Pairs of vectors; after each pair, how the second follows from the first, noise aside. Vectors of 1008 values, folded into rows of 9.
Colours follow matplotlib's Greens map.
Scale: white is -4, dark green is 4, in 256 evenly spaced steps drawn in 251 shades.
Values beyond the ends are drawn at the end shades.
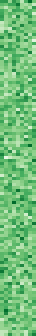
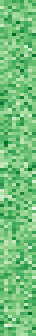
wrapped around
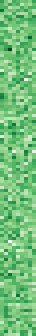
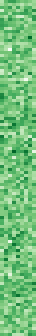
sign-scrambled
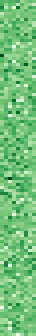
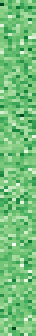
wrapped around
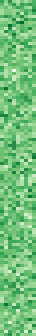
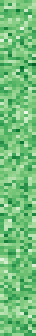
wrapped around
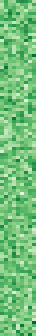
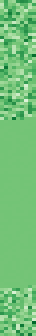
partly zeroed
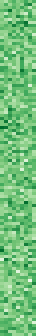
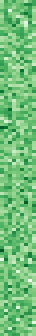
sign-scrambled
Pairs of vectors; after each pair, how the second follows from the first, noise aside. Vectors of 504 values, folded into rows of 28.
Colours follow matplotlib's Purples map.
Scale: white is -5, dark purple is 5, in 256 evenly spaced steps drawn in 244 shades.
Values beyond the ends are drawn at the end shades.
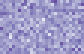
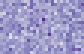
sign-scrambled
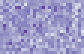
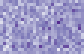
reversed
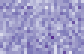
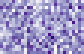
scaled up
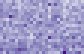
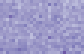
shrunk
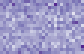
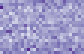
reversed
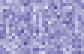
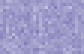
shrunk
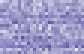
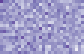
sign-scrambled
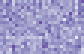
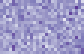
sign-scrambled
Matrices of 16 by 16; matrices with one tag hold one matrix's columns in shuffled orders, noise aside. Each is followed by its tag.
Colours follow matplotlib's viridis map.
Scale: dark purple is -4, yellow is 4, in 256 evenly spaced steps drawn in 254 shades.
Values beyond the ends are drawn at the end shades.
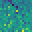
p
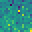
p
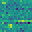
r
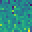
p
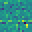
r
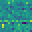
r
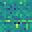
r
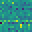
r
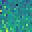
p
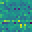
r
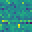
r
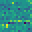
r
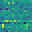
r
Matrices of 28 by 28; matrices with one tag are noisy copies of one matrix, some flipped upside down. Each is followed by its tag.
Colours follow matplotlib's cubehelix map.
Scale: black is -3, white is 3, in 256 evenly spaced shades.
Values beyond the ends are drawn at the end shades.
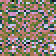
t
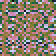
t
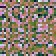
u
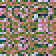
u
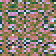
t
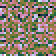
u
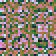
u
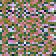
t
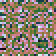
u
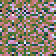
t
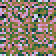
u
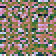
u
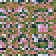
u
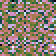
t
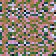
t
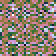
t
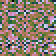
t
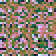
u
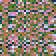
t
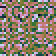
u
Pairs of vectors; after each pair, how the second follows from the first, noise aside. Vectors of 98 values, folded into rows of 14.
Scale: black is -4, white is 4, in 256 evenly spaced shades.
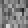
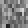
negated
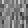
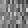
wrapped around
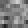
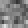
negated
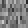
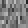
copied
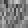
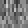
sign-scrambled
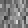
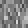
sign-scrambled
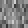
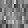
copied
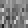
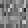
wrapped around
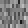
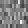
negated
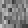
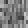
wrapped around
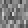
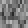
sign-scrambled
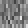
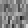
sign-scrambled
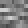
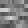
copied
